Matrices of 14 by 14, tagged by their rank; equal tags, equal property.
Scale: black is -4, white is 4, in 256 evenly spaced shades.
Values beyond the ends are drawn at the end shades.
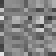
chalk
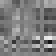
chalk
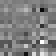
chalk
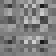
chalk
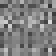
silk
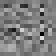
silk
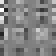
chalk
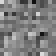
silk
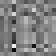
chalk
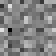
silk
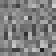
silk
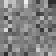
silk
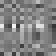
chalk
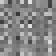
silk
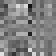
chalk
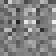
silk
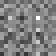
silk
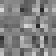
chalk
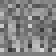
silk
